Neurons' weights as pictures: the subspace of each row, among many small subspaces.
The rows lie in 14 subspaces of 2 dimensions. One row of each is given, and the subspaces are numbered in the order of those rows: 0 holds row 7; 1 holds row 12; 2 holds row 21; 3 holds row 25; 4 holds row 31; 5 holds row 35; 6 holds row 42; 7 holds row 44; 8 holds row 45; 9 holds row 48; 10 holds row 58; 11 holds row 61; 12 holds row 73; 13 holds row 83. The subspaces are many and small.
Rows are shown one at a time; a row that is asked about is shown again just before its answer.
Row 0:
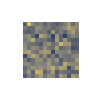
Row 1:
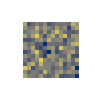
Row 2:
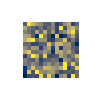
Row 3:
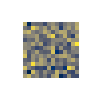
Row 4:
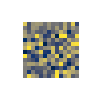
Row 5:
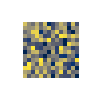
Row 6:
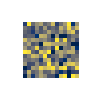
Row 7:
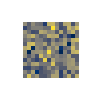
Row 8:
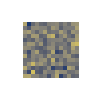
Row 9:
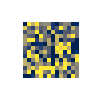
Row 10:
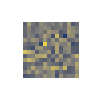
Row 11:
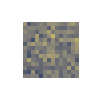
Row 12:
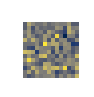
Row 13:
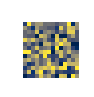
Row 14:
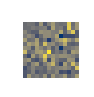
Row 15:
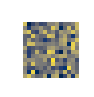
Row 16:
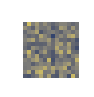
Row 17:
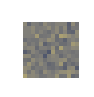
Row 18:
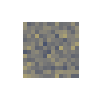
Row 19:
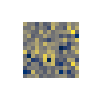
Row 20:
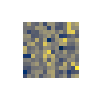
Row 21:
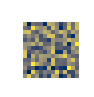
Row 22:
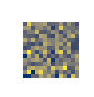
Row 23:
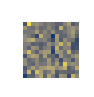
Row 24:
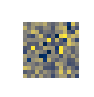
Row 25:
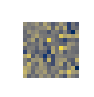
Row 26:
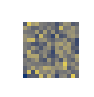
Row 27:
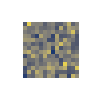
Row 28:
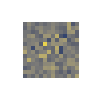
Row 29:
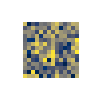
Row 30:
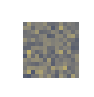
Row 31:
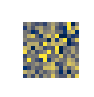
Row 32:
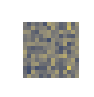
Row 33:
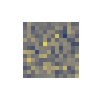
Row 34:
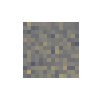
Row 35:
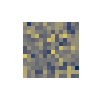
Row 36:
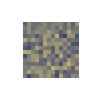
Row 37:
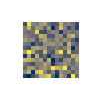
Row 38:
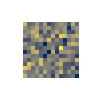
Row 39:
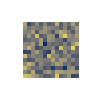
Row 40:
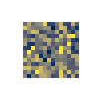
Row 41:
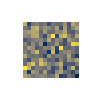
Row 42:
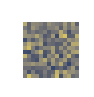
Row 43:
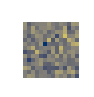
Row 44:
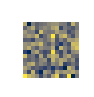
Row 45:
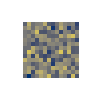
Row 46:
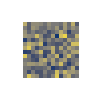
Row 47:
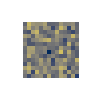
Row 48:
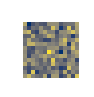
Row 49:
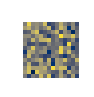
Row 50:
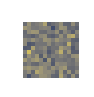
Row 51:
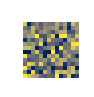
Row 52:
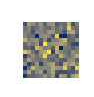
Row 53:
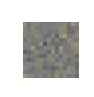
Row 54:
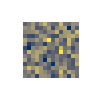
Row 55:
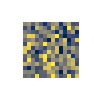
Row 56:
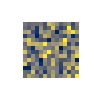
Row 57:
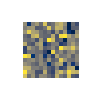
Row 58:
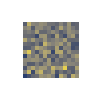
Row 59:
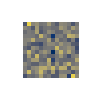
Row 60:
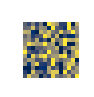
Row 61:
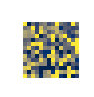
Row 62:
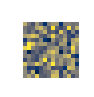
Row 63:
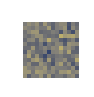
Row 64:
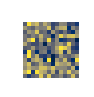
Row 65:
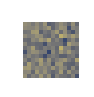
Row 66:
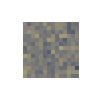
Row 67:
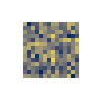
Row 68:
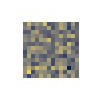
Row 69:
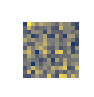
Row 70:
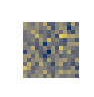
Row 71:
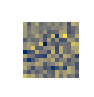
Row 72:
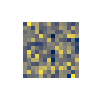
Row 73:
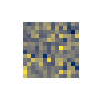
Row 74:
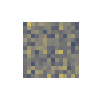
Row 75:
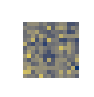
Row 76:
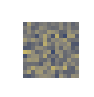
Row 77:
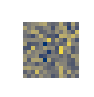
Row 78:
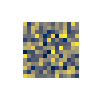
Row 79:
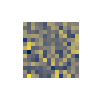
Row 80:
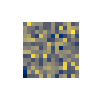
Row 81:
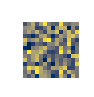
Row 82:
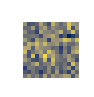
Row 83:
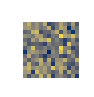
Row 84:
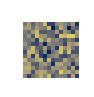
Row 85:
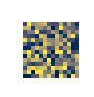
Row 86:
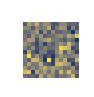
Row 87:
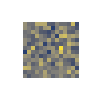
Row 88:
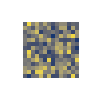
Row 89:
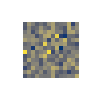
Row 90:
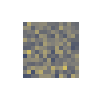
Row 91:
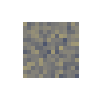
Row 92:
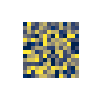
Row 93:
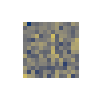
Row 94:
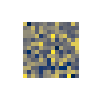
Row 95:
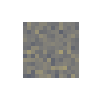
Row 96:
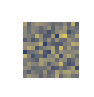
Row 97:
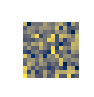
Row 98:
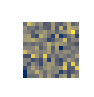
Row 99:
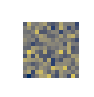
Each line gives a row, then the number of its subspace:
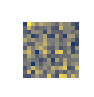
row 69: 9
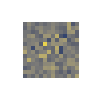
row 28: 4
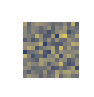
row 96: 6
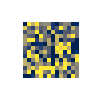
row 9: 3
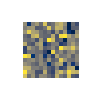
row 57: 5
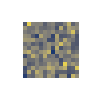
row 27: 3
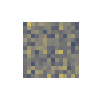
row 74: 9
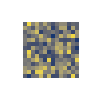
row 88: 7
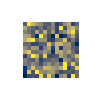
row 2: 12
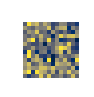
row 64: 3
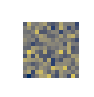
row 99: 8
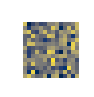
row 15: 9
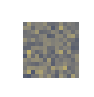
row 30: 10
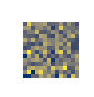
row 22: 10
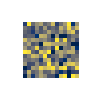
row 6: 11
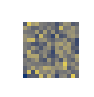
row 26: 12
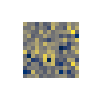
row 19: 12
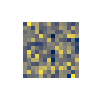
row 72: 11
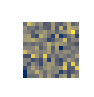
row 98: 12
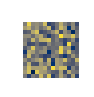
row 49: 13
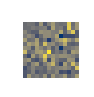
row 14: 7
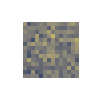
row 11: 5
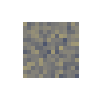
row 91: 13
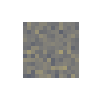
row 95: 8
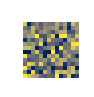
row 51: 10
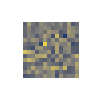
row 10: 4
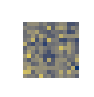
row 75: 5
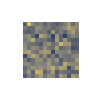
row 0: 5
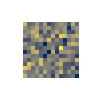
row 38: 13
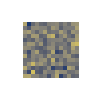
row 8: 13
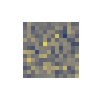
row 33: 1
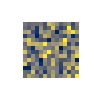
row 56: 9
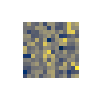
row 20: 5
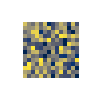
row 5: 13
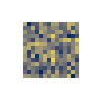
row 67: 11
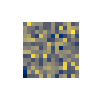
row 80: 12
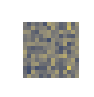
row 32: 2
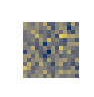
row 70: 10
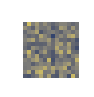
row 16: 7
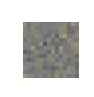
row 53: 4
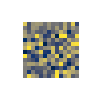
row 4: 6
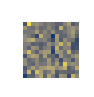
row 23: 3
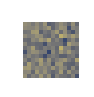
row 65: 13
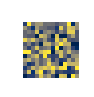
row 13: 7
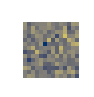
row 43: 1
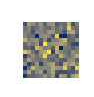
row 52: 10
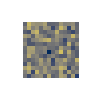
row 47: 9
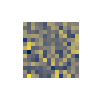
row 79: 6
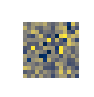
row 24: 4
